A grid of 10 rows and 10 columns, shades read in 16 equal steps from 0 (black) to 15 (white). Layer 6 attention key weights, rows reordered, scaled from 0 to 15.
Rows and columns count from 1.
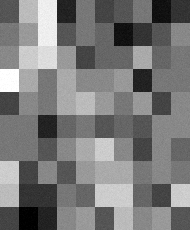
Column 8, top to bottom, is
7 3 10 2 9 5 4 7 6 8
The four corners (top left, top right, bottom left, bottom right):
5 3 4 5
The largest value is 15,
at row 4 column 1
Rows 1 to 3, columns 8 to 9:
7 1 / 3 5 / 10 6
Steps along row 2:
up up down up down down up up up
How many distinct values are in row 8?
7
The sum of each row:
59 65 81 83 77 61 75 80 76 61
